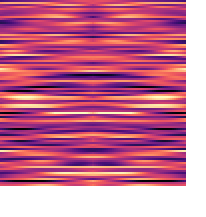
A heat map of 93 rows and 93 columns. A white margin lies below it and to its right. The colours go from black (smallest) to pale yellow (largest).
The grain runs across in streaks. It is mirror symmetric from left to right. No overall slope runs across the table. The values follow a bell shape.
